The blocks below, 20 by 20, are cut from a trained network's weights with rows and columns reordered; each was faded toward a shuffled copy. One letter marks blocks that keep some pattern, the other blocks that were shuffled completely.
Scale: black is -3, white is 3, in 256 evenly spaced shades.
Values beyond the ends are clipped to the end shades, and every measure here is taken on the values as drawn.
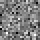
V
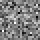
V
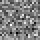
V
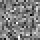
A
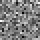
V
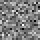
V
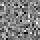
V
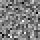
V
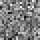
A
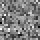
V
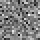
A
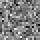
A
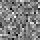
A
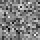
A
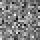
A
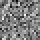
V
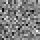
A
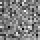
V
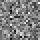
V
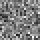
A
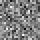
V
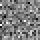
V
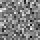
V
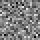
A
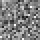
A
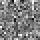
V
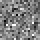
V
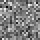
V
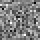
A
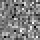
A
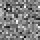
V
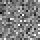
A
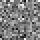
V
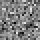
A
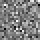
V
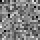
A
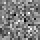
A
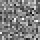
A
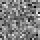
A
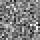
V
